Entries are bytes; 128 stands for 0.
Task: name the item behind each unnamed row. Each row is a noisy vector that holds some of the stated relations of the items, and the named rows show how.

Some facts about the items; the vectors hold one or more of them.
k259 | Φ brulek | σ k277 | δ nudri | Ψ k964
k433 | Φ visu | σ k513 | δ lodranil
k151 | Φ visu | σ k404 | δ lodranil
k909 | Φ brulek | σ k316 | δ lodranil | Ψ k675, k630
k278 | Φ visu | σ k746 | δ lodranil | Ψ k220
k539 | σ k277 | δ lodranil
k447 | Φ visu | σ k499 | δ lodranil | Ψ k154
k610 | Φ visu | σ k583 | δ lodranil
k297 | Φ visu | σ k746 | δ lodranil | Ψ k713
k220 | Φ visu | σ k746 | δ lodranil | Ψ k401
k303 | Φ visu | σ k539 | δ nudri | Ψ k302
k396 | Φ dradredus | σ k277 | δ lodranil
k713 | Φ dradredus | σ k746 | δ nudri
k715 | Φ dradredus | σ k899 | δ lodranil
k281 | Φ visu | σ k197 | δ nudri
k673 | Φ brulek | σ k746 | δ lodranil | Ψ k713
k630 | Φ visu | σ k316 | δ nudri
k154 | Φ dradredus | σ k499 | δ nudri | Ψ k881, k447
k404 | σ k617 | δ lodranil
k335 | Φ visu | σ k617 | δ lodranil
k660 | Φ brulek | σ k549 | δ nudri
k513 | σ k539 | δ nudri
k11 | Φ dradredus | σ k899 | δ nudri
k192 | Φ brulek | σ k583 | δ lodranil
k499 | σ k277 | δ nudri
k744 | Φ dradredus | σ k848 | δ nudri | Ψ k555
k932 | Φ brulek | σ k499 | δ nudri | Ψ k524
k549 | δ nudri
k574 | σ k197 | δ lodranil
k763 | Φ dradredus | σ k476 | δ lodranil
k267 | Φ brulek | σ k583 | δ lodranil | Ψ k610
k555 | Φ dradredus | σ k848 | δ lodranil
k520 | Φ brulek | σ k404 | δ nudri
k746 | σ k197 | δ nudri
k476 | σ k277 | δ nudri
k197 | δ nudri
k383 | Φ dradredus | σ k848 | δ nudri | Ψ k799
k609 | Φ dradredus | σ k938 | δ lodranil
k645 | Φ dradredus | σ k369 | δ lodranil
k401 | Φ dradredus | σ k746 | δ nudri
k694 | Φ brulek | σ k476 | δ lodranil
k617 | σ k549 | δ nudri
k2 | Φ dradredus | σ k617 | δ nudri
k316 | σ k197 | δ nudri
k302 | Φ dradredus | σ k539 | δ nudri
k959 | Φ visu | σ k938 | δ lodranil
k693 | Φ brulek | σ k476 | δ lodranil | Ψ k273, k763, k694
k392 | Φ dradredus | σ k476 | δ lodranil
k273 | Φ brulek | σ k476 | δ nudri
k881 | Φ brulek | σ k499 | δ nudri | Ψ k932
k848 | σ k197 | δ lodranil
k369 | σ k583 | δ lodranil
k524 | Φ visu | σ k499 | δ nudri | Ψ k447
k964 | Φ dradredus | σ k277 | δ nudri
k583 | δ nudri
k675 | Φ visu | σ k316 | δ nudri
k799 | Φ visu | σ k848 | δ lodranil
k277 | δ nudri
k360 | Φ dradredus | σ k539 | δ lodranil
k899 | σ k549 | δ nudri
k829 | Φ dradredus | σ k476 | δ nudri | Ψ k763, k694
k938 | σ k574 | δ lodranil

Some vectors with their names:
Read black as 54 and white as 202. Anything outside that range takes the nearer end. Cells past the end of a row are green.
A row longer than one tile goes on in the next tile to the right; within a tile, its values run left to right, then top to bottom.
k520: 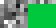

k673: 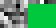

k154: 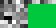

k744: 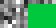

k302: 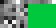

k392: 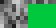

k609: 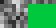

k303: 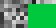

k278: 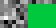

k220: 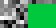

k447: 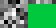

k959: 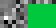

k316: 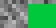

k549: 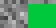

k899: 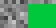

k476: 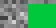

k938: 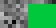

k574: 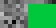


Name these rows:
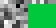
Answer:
k932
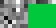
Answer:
k401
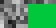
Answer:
k763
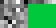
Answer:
k829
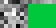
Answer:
k524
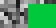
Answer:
k909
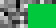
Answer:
k694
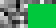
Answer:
k693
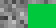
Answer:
k583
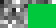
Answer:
k713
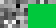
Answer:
k273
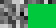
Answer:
k555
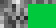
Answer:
k715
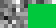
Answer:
k2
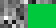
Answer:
k297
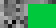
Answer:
k404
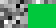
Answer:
k881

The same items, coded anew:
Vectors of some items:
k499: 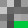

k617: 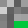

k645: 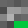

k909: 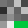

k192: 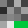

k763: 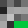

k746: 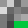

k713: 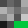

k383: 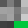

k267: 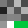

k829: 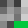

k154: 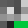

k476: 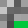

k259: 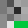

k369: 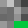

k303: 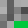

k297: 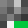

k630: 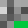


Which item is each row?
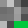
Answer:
k539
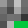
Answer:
k278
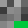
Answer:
k447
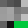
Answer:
k302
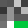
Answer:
k673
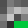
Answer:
k609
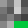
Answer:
k959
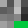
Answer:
k433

